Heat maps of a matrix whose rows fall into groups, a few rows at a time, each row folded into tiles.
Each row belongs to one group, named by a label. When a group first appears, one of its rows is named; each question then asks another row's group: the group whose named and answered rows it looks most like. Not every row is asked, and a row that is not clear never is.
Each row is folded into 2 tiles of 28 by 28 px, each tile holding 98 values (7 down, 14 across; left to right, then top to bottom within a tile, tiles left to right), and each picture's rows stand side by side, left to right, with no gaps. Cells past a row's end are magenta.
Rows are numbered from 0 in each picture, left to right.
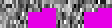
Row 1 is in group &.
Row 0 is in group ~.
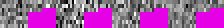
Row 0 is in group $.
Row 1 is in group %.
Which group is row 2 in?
~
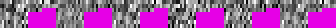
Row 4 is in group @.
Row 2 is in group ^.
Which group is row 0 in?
^
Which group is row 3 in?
%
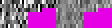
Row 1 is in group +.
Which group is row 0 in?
@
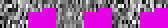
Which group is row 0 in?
%
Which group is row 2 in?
%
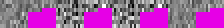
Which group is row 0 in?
~
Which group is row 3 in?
+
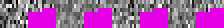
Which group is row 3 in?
+
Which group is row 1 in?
^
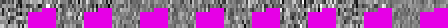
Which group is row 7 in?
+
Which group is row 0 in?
$
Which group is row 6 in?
$
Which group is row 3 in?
@
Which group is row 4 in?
@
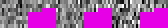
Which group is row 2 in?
%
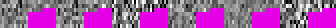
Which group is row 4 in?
&
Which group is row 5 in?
%
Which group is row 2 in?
@
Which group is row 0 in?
$
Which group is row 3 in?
&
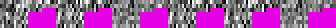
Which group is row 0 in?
^
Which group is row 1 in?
@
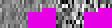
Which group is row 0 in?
+
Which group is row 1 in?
%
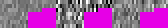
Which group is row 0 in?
~
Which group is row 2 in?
+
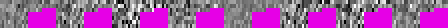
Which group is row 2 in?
%
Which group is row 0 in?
&
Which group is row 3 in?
$
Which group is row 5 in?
&
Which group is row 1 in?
^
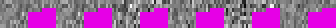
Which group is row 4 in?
$
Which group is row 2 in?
^
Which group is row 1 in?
~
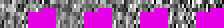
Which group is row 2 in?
^
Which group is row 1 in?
^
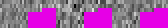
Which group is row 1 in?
&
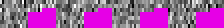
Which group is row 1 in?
^
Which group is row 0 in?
+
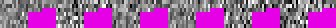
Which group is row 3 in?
+
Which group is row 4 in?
@
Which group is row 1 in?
$
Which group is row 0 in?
~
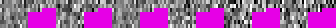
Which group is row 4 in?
%
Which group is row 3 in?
$
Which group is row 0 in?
+
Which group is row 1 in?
^
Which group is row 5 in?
@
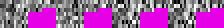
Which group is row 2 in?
%
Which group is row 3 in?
%
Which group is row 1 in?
$
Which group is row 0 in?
^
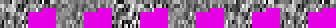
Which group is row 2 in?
%
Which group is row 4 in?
^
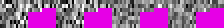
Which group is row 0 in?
%
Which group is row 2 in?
$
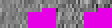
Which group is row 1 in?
@
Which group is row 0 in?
+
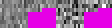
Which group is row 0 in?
+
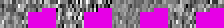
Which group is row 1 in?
@
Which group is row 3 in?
&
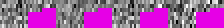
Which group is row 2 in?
$
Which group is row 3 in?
^
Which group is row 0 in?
$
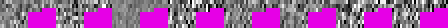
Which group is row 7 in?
@
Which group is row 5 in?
&
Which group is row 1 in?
$
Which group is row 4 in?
@
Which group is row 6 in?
^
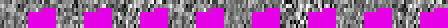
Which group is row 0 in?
&
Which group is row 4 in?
@
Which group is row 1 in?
$
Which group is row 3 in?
&
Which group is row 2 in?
^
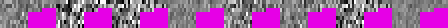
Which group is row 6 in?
%
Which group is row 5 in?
+
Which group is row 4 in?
~
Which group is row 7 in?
&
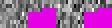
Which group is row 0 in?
~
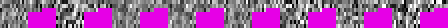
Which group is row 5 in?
%
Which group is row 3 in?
^
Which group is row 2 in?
^
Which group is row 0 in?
@
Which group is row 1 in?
%
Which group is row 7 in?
^
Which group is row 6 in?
$
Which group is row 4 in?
+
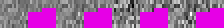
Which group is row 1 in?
~
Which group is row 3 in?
~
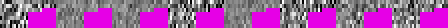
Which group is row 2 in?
&
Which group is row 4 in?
+
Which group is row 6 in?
~
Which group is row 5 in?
@
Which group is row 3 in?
@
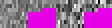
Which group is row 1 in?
^
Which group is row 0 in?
~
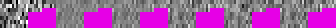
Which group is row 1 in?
+
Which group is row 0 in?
%
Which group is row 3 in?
+
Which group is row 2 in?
+
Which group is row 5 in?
+
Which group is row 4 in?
&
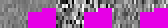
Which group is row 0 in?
~
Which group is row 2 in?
+
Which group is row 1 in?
%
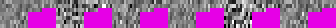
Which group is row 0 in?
~
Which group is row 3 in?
+
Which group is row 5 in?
~
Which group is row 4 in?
%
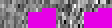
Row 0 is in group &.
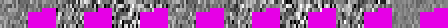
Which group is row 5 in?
%
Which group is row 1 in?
@
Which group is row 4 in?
^
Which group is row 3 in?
~
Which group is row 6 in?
&
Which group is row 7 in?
+
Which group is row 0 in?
~
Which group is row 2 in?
%
